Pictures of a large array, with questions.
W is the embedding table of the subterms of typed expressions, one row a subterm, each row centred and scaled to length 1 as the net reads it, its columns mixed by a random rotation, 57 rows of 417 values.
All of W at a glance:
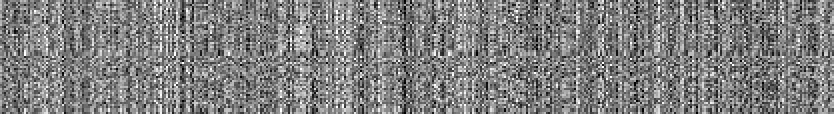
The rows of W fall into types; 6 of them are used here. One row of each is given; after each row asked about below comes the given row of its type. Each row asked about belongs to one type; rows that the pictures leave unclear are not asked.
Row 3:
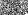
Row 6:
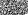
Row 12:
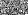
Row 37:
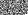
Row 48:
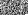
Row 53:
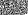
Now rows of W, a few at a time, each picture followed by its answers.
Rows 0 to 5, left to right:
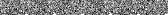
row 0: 12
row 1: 3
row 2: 37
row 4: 12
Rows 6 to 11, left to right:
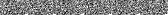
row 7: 12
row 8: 3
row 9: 53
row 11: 37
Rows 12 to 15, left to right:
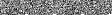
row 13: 53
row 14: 6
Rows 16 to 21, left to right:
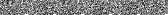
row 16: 37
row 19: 6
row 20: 6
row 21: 53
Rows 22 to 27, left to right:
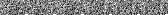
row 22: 6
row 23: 12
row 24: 6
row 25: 48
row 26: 48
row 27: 48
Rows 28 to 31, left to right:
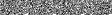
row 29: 53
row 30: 48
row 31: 6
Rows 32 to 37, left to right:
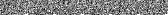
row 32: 53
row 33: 12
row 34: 37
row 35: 12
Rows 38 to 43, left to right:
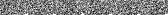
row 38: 53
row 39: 12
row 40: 3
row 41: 6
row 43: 6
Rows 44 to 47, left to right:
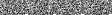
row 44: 37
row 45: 48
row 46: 12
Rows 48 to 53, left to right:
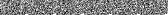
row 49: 6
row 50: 3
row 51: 37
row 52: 12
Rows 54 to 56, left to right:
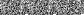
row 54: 48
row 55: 48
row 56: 53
